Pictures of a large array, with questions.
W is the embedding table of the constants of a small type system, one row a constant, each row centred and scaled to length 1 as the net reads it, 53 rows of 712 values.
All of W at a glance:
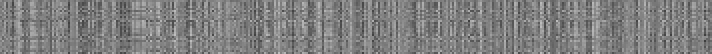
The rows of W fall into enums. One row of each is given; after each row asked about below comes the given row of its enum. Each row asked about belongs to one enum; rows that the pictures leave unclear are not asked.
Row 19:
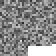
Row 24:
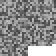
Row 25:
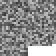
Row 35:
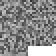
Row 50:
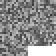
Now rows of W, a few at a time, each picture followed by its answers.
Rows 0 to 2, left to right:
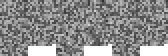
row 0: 24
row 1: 50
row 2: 24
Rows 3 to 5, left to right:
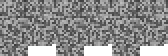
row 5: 24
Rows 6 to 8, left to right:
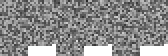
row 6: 24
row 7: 19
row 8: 25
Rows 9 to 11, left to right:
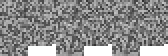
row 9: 24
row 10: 35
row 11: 35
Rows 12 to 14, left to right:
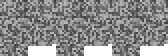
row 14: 24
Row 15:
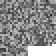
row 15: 50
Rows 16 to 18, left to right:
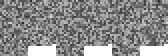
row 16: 19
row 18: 50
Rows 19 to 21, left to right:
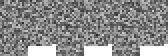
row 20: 25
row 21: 25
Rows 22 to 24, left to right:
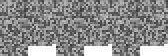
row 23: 24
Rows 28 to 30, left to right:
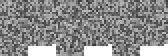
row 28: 24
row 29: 35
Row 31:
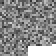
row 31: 19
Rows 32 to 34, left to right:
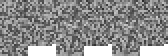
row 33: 35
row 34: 35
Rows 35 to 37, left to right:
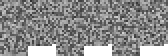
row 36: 24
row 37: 25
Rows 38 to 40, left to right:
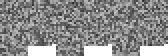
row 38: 50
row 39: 25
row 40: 35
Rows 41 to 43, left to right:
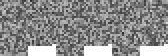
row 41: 35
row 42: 24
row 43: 50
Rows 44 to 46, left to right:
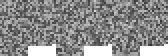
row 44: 24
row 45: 50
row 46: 35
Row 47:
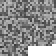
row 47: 24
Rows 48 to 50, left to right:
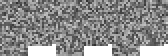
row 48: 25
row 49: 35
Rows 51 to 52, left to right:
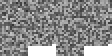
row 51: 25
